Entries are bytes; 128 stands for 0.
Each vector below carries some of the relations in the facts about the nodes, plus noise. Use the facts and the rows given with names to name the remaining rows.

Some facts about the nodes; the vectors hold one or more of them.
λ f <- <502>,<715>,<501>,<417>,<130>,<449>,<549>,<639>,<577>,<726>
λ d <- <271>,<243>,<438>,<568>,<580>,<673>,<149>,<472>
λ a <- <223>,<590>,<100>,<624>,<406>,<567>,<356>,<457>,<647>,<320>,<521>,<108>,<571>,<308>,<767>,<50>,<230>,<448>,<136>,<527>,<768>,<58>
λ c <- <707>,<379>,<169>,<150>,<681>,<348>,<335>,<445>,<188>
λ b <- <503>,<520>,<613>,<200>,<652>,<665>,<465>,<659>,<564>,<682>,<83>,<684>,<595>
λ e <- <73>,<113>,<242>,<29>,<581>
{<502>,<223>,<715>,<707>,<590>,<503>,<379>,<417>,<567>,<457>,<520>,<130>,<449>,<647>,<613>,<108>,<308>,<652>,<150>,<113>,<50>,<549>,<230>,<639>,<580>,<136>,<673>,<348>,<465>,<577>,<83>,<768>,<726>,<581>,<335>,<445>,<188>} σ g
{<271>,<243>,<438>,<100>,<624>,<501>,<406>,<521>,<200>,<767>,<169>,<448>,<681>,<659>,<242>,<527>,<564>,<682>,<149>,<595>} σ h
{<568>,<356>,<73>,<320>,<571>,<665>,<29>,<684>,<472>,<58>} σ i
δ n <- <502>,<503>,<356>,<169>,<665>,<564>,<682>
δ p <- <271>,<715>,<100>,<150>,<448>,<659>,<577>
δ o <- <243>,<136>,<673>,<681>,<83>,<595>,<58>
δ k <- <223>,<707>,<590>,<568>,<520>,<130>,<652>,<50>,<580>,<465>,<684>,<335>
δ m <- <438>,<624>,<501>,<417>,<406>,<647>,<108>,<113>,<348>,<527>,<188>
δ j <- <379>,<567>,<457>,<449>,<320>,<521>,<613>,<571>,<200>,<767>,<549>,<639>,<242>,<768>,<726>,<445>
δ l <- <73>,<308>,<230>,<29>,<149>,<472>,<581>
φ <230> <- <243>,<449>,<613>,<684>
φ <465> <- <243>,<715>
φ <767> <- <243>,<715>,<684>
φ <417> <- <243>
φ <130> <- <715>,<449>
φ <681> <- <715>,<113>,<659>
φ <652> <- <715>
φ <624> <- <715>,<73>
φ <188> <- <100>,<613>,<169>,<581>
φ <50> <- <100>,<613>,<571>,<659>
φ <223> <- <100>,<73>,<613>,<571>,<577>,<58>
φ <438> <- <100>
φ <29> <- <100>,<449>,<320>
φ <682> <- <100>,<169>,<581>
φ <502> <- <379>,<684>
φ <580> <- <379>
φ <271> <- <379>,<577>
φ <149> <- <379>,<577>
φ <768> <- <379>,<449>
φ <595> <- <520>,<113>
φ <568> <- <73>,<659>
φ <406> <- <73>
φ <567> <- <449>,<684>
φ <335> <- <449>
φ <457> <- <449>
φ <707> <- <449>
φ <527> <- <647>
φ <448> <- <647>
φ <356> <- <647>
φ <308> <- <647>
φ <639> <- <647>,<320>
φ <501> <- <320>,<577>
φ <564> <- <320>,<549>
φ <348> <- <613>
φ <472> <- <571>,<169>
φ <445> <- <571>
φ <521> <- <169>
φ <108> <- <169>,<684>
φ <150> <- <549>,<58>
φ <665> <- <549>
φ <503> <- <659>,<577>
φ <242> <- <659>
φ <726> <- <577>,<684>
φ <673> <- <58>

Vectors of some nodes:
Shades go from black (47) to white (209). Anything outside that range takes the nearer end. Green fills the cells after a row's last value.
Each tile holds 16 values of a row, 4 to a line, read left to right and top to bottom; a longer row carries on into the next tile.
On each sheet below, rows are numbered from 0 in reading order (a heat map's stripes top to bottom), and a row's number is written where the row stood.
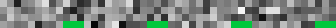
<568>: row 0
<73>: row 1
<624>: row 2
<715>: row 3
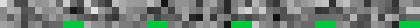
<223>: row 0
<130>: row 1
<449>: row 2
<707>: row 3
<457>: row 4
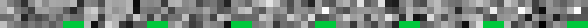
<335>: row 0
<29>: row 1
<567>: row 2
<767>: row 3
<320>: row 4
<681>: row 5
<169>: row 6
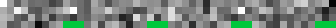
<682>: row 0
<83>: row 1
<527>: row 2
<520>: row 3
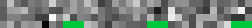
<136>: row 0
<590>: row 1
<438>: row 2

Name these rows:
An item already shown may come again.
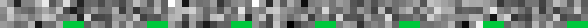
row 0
<568>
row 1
<113>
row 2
<356>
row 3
<665>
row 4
<108>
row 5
<595>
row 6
<113>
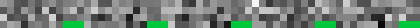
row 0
<108>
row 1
<230>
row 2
<308>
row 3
<503>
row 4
<673>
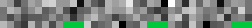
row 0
<520>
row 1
<684>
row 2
<665>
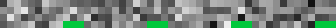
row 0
<243>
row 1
<113>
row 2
<595>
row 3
<613>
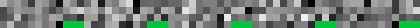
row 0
<726>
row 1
<472>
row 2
<100>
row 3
<571>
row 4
<379>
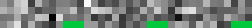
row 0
<271>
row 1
<503>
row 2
<715>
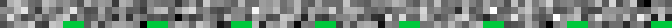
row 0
<243>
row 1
<549>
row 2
<577>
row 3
<149>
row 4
<673>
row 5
<501>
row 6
<58>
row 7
<571>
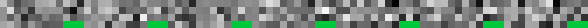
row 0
<580>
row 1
<448>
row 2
<417>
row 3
<200>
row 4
<571>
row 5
<521>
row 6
<472>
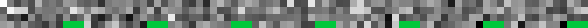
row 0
<502>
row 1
<581>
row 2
<647>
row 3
<150>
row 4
<659>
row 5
<445>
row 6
<639>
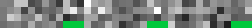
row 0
<242>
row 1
<564>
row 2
<308>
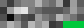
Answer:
<715>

